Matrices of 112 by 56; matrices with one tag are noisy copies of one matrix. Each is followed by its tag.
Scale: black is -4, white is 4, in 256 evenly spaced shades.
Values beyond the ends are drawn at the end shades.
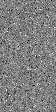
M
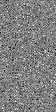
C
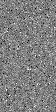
M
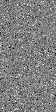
C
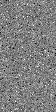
C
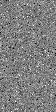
C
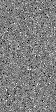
M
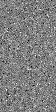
M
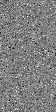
C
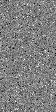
C
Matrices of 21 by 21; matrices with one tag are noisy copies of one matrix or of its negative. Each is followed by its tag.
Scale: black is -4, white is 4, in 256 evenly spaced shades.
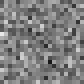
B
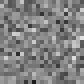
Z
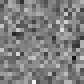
Z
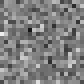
B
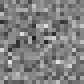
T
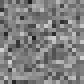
T
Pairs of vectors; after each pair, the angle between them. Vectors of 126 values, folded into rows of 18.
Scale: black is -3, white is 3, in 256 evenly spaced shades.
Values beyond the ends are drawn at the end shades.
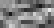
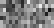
partly opposed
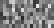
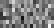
nearly parallel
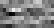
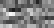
nearly opposite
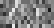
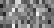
nearly parallel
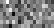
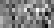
orthogonal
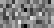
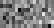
orthogonal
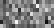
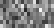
partly aligned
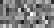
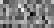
nearly opposite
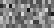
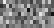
nearly parallel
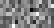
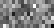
orthogonal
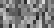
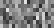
nearly opposite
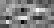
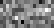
partly aligned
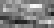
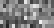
partly aligned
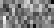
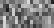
nearly parallel
